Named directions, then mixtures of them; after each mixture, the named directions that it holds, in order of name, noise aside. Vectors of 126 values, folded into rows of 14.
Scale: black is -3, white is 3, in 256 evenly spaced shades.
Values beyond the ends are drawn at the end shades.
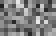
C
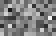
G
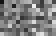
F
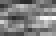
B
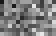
F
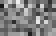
C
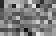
C, F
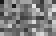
F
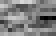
B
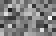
G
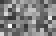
F, G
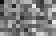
F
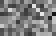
F, G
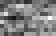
B, G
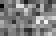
B, C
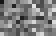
F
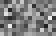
G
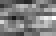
B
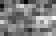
B, C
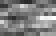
B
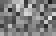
C, G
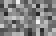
C, G
